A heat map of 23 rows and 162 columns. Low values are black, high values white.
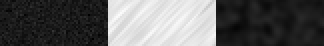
The table splits into one row of 3 panels. Panel 1,1: very low, fine-grained, faint in contrast. Panel 1,2: very high, slanting up to the right, faint in contrast. Panel 1,3: very low, blotchy, faint in contrast.
